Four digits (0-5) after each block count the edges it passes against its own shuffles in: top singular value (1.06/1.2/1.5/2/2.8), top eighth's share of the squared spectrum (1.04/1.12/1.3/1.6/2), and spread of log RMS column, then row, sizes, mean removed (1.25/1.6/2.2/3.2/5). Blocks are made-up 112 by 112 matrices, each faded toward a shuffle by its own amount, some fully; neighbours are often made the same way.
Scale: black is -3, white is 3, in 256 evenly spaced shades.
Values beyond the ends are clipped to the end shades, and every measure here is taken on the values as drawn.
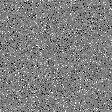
2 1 0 0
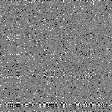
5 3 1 2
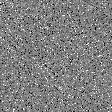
0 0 0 0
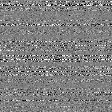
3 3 0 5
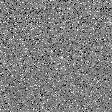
1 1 0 2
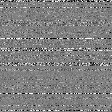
3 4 0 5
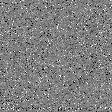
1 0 0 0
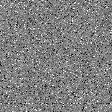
1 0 0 1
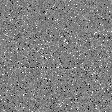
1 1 0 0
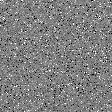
0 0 0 0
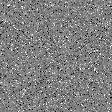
0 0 0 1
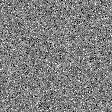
1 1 0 0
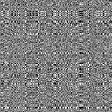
5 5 4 4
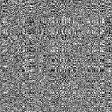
5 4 3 3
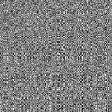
5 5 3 3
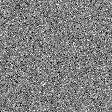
2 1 0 0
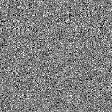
4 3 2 2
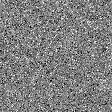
1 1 0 0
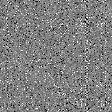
4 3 2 1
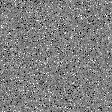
2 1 0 0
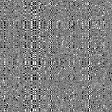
5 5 4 3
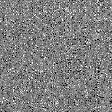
4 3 2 1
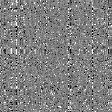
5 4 3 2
